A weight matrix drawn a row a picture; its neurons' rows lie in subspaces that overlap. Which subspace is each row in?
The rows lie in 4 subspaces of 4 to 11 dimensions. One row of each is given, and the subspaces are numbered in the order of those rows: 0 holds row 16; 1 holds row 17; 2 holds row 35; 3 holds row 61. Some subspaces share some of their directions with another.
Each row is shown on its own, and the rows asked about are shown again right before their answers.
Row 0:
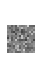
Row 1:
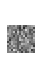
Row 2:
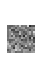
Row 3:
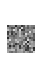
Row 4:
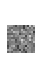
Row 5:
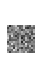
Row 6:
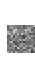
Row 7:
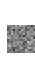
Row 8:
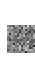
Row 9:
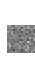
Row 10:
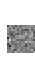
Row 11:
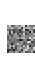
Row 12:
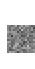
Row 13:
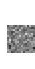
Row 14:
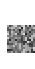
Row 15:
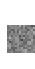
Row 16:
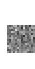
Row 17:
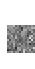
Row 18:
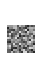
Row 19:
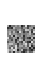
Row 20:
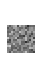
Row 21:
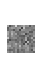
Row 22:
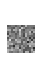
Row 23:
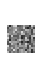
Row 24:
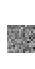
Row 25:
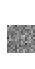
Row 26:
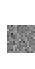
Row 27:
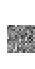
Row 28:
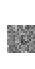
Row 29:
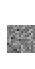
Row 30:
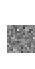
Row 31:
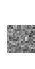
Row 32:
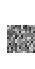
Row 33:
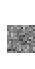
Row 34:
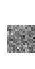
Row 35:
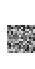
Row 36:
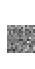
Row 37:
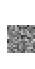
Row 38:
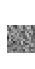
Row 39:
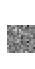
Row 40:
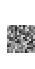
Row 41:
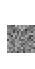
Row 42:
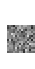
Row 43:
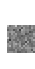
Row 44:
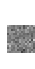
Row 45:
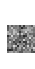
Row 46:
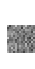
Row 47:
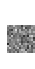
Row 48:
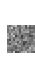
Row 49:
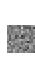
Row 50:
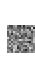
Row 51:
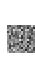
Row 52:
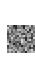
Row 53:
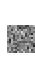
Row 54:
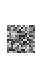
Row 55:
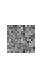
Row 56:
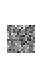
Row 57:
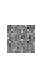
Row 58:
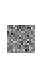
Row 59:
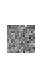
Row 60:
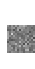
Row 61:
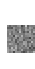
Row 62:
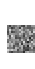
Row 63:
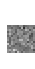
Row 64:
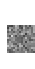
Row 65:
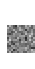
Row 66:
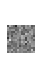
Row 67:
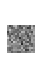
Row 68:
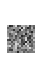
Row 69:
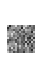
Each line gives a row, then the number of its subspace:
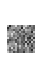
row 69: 3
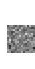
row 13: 0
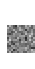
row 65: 0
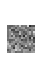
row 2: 0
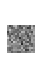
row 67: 1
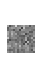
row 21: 3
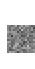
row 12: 1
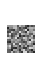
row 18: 0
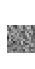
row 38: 1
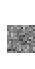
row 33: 1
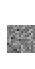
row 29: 0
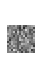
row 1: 0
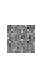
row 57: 2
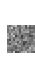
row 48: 3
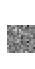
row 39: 0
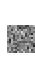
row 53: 0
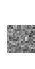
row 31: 0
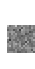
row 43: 1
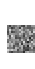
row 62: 1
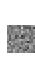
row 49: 3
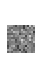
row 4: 0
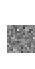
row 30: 0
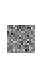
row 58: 1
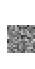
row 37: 0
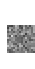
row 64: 1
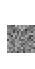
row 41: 1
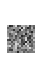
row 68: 1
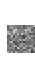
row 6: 1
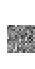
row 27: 1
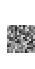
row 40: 0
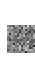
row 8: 0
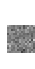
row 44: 2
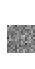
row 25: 3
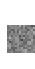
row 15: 0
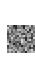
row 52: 0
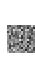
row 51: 0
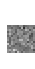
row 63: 0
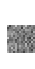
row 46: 3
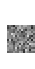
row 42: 1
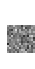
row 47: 0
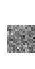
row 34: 1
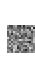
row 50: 1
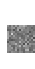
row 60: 1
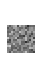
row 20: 0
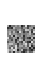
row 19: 3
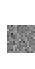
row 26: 1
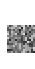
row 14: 2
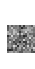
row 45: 1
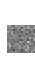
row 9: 2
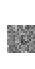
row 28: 0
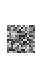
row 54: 1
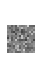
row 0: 0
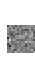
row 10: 0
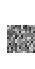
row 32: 3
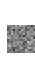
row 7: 0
